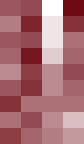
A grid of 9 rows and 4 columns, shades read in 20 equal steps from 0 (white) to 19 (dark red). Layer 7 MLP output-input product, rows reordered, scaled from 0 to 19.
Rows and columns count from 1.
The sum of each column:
112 131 56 108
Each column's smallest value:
9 11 0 5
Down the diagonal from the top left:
13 17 2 12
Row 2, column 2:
17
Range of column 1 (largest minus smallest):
7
